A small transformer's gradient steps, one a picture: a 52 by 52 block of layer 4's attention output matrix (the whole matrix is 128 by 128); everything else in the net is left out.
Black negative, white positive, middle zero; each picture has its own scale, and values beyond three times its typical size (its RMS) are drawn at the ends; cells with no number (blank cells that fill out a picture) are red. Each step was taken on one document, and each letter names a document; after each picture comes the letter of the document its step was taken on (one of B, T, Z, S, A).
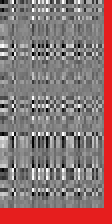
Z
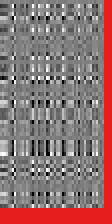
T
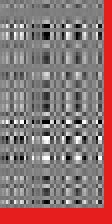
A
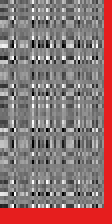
Z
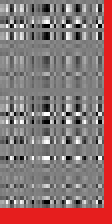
A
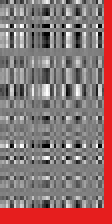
A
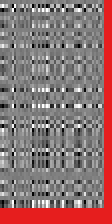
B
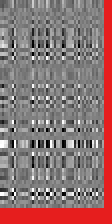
Z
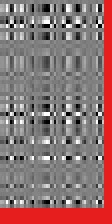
A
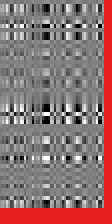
A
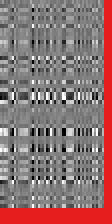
Z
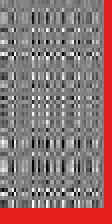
Z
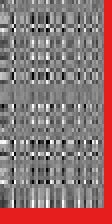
T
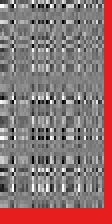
Z
